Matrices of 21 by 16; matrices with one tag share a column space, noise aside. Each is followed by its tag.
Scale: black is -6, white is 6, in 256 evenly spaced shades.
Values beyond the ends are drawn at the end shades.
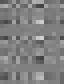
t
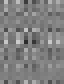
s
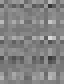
t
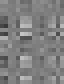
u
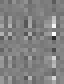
u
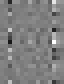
s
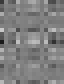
s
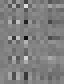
t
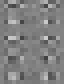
t
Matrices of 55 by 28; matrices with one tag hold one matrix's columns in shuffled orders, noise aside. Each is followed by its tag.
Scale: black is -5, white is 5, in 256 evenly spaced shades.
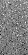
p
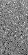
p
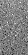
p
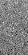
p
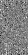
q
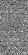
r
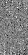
q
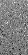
p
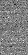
r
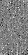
q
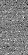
r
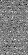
r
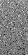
p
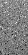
p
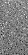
p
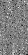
q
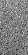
p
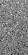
p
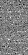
r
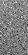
p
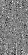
q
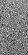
p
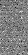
r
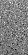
p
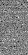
r
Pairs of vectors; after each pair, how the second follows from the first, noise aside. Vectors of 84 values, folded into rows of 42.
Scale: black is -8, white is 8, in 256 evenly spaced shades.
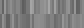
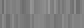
shrunk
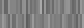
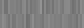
shrunk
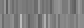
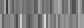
scaled up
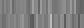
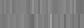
shrunk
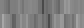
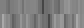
copied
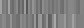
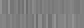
shrunk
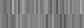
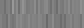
shrunk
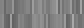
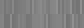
shrunk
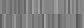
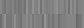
shrunk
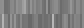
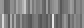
scaled up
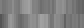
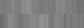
shrunk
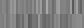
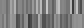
scaled up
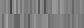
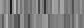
scaled up
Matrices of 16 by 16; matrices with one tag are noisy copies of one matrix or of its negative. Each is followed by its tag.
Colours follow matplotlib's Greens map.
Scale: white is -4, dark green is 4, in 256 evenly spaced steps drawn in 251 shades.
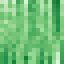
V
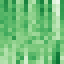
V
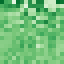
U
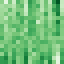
V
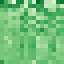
U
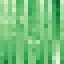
V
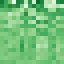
U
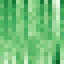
V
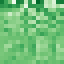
U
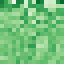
U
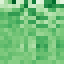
U
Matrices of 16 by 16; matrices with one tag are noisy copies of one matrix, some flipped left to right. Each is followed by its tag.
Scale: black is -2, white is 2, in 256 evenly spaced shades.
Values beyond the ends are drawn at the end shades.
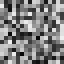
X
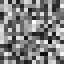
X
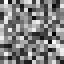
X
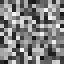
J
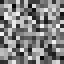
J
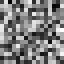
X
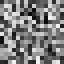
J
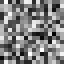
X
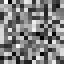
X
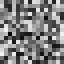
X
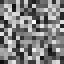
J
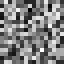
J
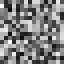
X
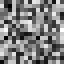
X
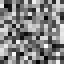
X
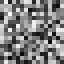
X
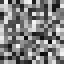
X
